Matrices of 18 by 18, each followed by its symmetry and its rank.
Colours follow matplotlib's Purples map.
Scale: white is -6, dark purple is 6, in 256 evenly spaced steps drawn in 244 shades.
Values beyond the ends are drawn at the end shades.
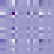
symmetric, rank one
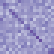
symmetric, full rank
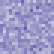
neither, full rank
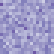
neither, full rank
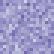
neither, full rank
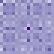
symmetric, rank three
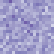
neither, full rank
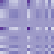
symmetric, rank one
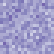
symmetric, full rank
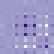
symmetric, rank one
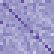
symmetric, full rank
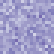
symmetric, full rank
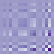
symmetric, rank one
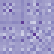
symmetric, rank three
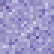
symmetric, full rank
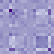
symmetric, rank three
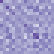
symmetric, rank three
